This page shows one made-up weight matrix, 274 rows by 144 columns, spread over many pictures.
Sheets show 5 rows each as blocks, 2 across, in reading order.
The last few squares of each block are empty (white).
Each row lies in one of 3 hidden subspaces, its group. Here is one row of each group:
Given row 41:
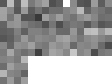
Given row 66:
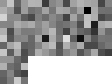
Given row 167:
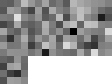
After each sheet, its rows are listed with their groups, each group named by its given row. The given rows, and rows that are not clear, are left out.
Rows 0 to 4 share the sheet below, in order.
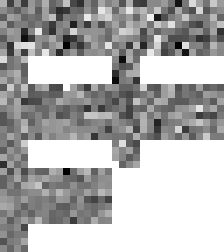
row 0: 167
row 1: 41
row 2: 41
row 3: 41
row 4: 41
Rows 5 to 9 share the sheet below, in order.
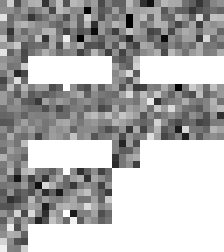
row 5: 66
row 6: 167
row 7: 41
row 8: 41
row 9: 41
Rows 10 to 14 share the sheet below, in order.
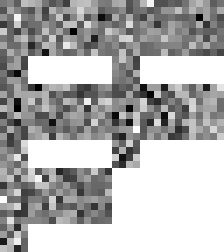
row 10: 167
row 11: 167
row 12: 167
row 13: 66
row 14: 66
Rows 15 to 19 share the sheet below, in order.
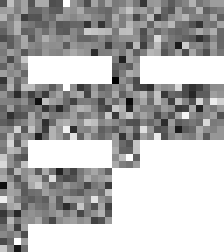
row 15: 41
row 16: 41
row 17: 41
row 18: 167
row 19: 66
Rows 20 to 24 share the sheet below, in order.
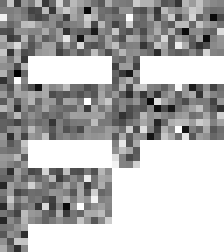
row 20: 66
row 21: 167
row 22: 167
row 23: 41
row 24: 66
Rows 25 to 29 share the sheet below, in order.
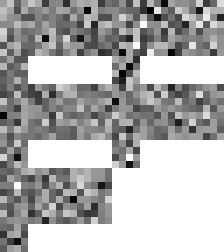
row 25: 66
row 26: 66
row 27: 66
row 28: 66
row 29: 167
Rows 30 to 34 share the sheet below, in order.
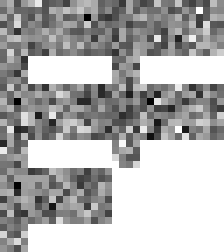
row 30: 167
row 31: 66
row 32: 167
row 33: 41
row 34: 167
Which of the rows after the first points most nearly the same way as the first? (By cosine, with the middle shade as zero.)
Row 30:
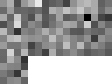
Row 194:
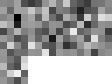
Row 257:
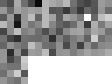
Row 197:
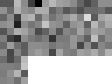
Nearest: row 194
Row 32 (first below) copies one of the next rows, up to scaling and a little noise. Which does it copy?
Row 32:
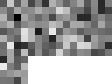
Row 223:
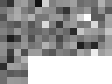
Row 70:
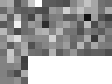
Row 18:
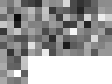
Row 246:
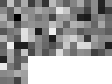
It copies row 246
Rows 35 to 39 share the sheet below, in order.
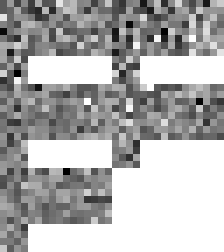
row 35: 66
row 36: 66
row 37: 167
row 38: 167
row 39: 41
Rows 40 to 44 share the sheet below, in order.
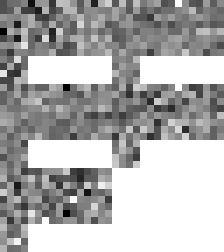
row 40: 66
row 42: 41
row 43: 41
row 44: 167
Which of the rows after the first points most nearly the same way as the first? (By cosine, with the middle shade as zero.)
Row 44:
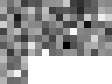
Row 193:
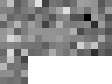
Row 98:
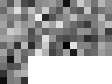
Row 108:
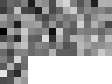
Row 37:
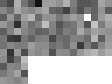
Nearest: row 37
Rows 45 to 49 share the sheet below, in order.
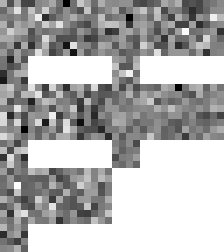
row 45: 41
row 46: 167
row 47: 66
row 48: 41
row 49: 167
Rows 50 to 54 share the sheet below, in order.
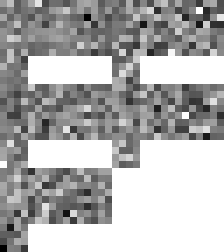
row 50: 167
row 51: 66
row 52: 41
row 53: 167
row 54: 41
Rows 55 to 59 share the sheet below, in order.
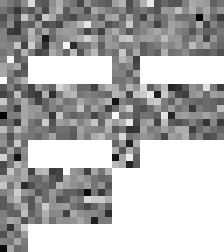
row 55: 41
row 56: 167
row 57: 66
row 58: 66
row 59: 41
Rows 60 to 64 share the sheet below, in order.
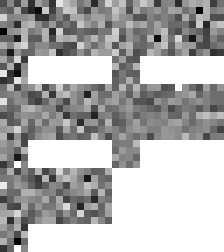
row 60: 66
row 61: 66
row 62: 66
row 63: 41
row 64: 66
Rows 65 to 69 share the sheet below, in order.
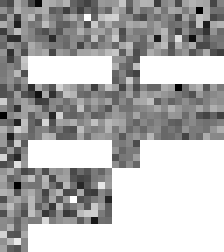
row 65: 167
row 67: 66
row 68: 41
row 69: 167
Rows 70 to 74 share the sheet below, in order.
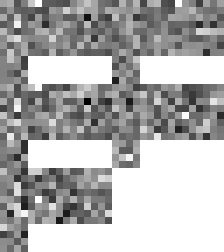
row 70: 167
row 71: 41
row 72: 167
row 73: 167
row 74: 167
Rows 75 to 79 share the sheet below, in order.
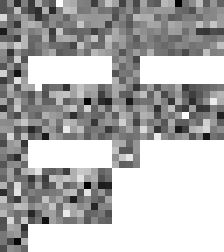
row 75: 66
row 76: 41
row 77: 167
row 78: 167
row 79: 167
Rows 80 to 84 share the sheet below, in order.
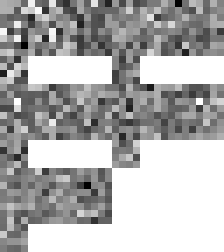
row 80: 66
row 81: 41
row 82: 167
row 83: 167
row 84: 167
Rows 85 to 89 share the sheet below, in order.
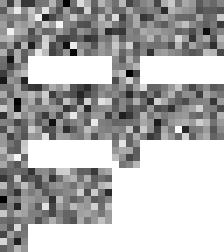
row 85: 41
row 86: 66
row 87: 167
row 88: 41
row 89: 66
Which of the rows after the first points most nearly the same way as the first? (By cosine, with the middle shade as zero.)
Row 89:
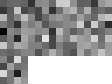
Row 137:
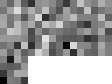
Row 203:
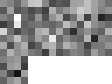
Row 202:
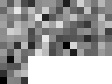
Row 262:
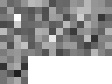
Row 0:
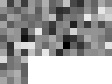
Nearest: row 0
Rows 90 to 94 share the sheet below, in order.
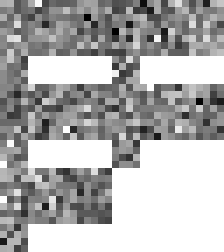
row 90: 167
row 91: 66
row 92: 41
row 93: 167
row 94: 66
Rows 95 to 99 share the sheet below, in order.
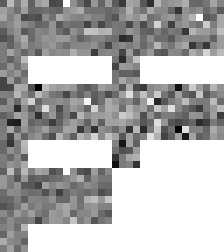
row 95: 41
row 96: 167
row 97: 167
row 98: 41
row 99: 41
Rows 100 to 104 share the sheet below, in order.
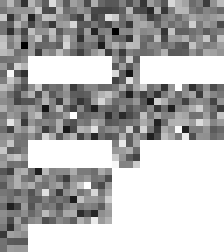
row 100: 66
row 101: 66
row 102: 167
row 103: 41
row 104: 167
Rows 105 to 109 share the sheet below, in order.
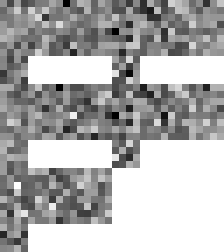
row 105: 41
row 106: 66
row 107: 167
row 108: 66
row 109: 167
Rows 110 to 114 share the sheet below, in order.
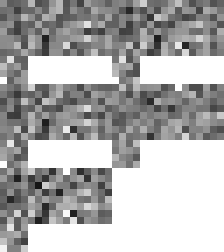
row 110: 41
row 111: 41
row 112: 41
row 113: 41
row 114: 41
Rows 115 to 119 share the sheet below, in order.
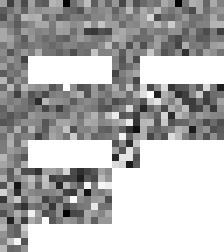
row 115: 41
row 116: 41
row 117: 41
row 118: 66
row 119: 167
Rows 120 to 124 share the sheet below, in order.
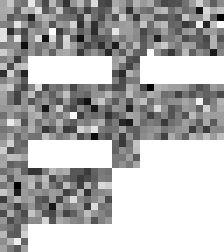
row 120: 66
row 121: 66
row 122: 167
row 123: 167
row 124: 167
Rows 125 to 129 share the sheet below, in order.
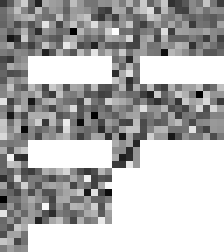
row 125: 167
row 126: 66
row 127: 66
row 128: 66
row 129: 66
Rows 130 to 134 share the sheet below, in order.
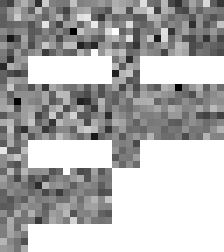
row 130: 167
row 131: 66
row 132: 167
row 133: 41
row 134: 41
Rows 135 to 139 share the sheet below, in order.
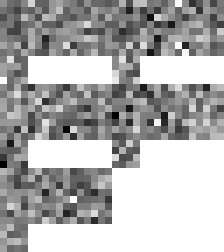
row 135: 41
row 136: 41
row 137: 41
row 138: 66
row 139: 167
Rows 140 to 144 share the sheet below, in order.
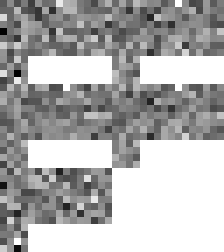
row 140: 66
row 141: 41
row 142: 41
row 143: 41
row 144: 66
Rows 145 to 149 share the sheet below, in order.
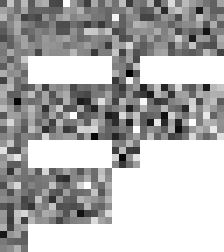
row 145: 41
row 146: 66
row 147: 167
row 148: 66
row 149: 167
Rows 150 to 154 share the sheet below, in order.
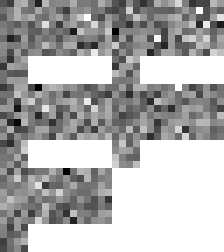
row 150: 167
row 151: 66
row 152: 167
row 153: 41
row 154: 41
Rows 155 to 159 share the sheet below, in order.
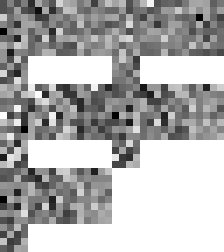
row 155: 66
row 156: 167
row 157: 66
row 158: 66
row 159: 66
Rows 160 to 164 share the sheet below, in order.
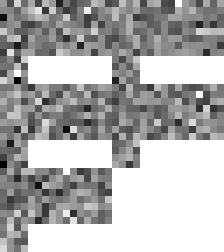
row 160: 66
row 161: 41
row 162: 41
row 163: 66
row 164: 41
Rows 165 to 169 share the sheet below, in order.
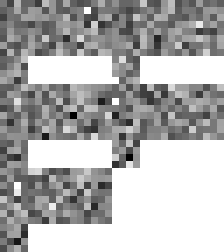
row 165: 66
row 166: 41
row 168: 66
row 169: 167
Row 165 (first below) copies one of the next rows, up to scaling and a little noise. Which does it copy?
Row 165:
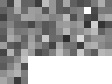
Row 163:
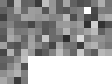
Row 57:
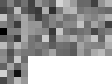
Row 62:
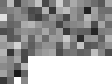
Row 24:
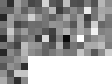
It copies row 163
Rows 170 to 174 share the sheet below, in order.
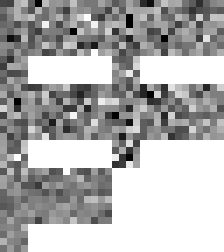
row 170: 167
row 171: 167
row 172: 167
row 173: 66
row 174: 41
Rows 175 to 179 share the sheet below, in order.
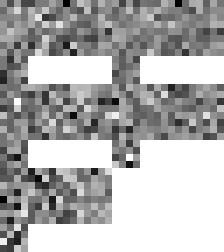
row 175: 41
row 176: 41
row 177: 167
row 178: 66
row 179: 66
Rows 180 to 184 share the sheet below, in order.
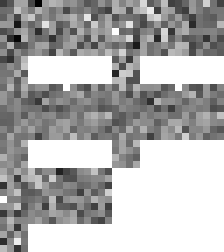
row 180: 167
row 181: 66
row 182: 41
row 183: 41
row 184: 66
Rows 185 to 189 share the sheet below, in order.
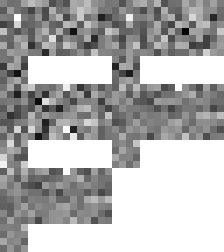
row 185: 167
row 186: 167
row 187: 41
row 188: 41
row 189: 41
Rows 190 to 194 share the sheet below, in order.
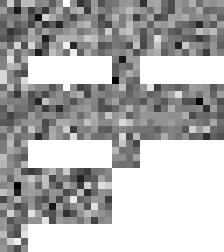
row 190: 41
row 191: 41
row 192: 41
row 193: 167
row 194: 167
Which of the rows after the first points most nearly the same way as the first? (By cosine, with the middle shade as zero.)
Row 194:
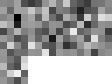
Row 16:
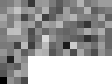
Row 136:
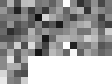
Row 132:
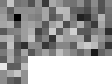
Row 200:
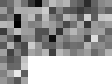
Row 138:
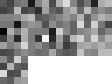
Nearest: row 200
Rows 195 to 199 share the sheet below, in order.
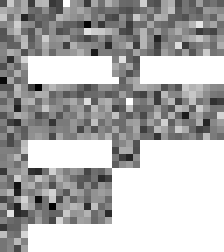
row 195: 41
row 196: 41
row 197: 167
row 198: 167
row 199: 167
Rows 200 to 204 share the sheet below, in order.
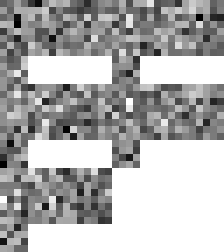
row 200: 167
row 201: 167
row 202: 41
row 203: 167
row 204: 66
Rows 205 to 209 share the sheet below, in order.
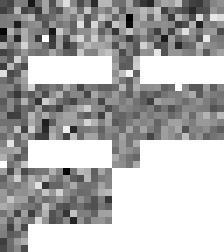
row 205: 66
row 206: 167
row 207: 41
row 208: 41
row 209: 41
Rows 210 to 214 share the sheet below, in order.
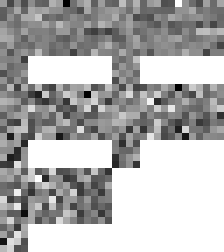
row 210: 41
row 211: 41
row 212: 66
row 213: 41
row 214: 66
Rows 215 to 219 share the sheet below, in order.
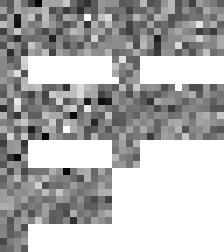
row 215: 167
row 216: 41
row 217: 167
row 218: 41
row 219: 41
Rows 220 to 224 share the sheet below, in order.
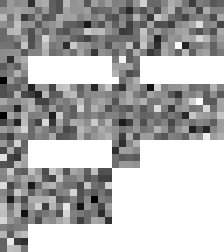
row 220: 41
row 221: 41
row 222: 66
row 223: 167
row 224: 66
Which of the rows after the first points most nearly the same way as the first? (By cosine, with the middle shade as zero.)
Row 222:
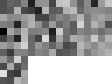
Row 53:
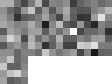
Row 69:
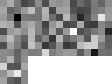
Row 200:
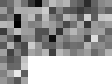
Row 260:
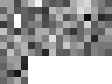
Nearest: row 200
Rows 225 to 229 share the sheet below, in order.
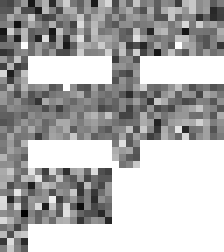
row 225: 66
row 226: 167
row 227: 41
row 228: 41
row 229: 66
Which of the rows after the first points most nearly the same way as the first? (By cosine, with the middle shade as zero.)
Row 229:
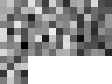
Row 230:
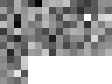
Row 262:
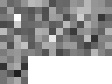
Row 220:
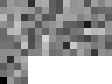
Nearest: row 262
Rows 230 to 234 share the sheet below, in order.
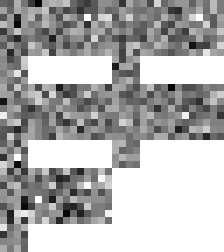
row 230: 167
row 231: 167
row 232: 66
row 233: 167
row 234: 167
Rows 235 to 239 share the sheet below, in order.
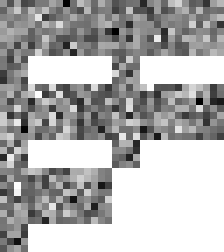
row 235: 41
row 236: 66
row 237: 66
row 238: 167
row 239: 167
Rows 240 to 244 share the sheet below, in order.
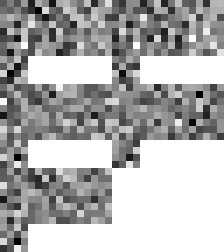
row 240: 66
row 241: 66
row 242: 66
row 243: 66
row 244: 66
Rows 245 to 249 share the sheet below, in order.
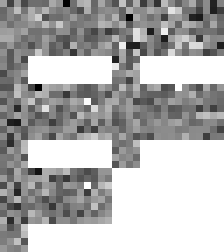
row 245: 41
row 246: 167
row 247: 167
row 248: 41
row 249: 167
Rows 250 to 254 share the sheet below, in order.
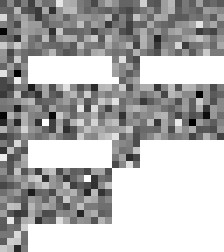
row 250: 66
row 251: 41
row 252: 66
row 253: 66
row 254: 66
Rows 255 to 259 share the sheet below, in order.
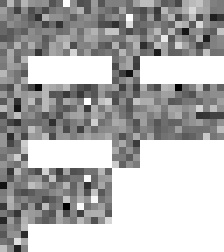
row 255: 41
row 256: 167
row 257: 167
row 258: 41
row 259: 66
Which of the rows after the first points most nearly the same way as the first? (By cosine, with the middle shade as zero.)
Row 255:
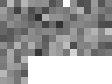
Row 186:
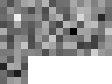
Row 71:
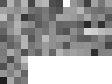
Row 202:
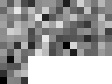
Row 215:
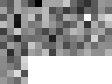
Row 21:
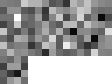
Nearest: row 71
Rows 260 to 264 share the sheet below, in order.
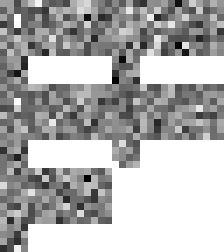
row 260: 167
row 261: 41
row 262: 167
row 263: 41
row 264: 66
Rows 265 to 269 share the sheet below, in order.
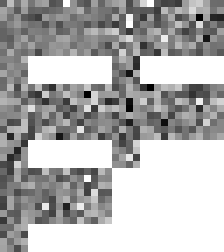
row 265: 41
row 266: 167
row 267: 66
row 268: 167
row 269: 66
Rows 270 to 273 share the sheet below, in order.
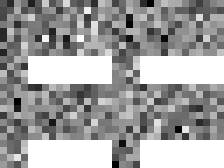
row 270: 66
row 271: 167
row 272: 167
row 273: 41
